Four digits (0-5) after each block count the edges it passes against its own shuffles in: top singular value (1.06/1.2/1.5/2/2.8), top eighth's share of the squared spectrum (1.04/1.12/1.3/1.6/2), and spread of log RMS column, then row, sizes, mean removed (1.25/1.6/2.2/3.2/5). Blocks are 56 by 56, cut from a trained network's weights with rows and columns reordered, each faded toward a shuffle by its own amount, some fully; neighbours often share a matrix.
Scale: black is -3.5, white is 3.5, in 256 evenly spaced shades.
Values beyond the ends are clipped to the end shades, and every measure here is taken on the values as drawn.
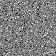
1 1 0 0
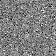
0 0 0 0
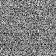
2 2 0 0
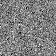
0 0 0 0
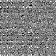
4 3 2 1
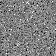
0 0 0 0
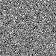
2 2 0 1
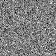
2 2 0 0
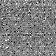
3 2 1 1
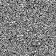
0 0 0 0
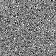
2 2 0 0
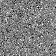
0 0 0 0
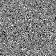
1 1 0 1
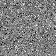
0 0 0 0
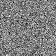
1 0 0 0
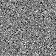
1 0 0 0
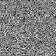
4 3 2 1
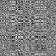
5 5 3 3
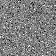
1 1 0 0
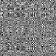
4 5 3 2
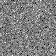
1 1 0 0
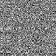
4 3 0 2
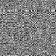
4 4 1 3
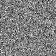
1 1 0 0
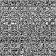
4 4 2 2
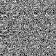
3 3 1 1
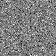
1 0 0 0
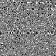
3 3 0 2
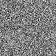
2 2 0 0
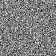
1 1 0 0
